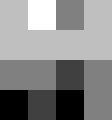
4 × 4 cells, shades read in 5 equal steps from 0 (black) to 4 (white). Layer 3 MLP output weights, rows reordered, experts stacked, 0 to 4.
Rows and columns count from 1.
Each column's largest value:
3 4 3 3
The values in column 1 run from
0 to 3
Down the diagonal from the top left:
3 3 1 2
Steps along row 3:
same down up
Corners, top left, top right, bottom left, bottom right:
3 3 0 2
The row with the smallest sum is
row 4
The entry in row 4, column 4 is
2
